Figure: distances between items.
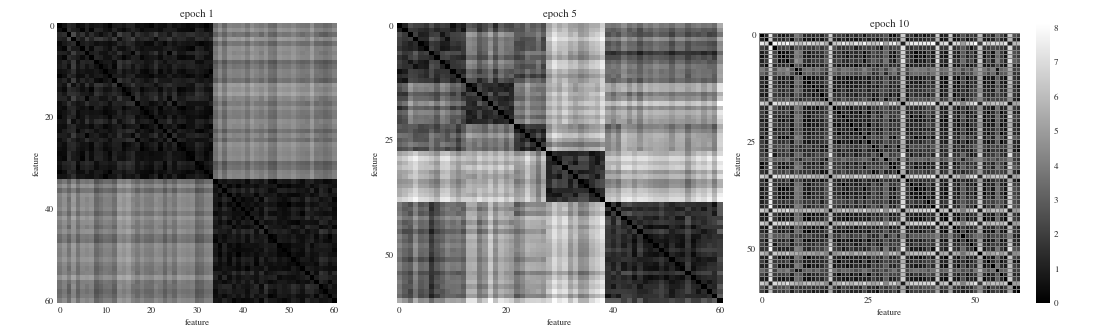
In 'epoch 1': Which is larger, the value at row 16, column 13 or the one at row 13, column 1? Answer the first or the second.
the first
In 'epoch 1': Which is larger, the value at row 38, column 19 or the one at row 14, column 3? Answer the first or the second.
the first
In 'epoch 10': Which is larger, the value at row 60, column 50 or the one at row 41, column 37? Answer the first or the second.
the second
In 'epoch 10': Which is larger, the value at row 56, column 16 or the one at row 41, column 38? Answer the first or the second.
the second
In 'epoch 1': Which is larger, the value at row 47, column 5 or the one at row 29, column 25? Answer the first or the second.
the first
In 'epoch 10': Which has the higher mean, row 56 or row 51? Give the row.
51
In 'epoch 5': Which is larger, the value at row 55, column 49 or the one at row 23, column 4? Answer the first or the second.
the second
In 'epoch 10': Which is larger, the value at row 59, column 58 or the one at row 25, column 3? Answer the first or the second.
the first
